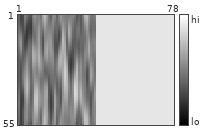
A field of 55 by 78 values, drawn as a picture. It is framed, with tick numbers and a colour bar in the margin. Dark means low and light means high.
The table splits into one row of 2 panels. Panel 1,1: middling, streaked downward, strong in contrast. Panel 1,2: very high, flat.
